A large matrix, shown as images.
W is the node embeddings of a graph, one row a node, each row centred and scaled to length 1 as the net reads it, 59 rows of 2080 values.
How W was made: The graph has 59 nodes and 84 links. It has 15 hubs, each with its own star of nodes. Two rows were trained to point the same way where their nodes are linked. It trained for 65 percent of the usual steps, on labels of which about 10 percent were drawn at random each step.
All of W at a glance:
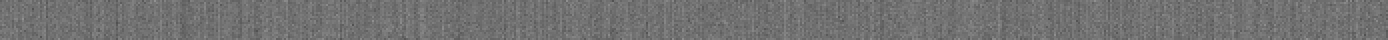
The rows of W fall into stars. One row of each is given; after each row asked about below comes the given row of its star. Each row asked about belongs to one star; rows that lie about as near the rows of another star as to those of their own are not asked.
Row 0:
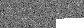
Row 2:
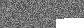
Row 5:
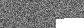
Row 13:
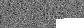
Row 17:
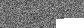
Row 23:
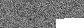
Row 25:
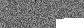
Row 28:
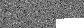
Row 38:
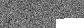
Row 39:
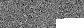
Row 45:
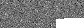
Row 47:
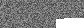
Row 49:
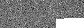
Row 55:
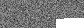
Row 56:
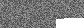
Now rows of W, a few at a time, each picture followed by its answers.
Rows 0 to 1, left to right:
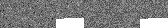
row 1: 39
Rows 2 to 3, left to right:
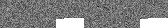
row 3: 25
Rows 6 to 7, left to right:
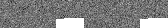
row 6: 45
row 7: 23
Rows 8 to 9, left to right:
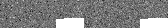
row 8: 28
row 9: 56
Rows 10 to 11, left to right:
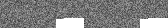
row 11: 23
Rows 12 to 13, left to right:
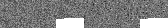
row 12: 25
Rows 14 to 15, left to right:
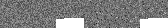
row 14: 38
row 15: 49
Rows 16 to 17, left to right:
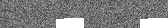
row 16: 28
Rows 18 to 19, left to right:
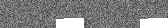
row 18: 38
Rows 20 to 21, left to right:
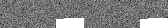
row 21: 0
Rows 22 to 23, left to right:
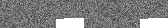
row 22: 5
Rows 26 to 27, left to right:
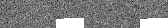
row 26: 45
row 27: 13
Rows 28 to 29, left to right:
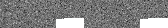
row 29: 47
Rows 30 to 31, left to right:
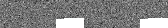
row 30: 56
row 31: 13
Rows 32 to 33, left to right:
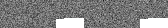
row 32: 0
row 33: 45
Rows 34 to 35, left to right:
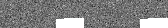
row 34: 5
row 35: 0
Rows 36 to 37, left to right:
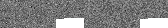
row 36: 28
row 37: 55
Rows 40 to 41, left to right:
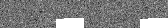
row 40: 39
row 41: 17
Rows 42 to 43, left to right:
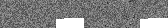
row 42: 55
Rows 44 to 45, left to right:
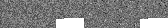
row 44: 13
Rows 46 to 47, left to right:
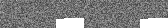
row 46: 47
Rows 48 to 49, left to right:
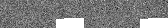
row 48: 49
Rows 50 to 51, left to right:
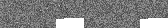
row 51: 45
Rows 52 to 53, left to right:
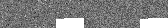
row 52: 39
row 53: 49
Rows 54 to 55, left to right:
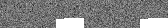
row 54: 2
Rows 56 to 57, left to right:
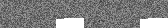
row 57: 55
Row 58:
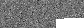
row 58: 55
